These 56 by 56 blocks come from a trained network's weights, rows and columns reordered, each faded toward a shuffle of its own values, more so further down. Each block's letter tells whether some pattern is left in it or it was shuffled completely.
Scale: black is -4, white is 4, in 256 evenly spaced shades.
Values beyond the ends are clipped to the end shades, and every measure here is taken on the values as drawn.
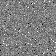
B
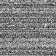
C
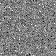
B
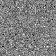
C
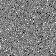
B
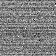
C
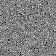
B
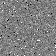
B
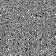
C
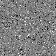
B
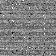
C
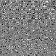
C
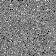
C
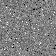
B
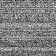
C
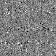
C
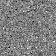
C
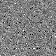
C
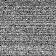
C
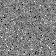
B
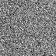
B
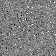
B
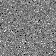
B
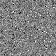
B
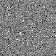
C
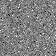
B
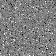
B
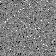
B
